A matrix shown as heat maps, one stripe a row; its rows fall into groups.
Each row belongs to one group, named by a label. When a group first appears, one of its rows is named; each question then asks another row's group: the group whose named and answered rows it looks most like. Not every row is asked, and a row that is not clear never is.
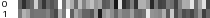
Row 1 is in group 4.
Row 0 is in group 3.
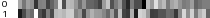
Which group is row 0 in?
4
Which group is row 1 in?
3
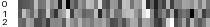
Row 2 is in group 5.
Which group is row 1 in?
4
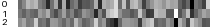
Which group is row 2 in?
5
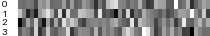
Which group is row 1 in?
3
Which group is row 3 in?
4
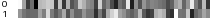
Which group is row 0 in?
3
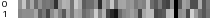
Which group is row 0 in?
4
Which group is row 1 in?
5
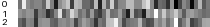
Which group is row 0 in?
4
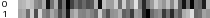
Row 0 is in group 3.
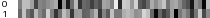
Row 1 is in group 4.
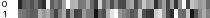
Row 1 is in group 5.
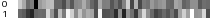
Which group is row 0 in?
3
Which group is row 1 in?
3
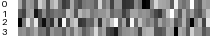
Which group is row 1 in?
5
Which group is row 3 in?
5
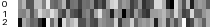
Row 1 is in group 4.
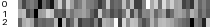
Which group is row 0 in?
4
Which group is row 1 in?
3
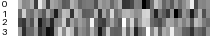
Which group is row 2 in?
4
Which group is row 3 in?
4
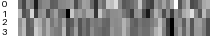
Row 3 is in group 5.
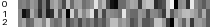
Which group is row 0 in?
5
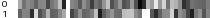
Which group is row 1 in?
4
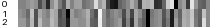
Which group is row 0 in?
5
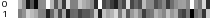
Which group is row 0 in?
3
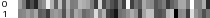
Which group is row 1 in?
5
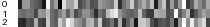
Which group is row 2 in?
3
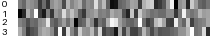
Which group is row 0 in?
5
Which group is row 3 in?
3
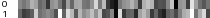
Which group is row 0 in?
5
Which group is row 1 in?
3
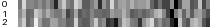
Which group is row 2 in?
5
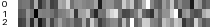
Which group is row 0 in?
4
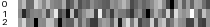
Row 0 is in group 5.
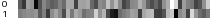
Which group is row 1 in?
5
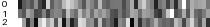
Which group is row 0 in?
3
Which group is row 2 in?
3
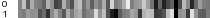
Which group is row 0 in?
4
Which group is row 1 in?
5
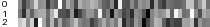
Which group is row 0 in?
3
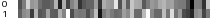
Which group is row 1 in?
4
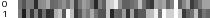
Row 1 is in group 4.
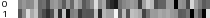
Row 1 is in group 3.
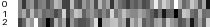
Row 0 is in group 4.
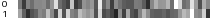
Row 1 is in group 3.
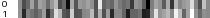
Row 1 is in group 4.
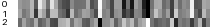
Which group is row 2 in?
4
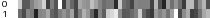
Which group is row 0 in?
3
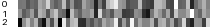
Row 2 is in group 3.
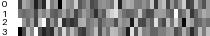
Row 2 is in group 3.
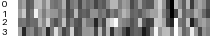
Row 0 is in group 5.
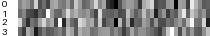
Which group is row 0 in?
5
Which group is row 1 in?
3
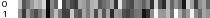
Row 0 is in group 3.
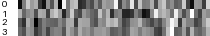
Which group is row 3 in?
5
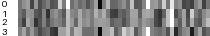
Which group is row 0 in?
4
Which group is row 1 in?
5
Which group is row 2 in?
5
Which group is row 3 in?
4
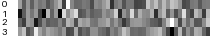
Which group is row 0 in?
4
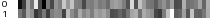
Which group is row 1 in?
5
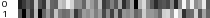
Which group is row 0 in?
3
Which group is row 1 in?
4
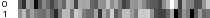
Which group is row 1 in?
4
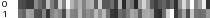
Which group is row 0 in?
3
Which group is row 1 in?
5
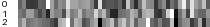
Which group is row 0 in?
3
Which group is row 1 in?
5
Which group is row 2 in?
4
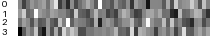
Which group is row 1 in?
5
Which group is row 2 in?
4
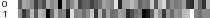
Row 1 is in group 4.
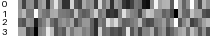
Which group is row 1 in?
5
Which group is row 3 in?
3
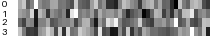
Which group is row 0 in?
5
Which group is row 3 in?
3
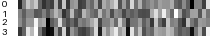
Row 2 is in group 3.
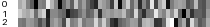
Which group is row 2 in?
5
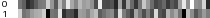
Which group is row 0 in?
3
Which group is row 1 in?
3
